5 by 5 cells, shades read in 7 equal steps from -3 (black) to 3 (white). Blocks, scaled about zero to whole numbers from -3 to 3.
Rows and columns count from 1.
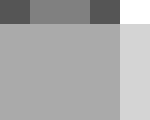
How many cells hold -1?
2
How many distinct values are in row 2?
2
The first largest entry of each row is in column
5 5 5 5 5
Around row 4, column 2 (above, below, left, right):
1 1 1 1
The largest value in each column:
1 1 1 1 3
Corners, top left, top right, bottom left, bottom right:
-1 3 1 2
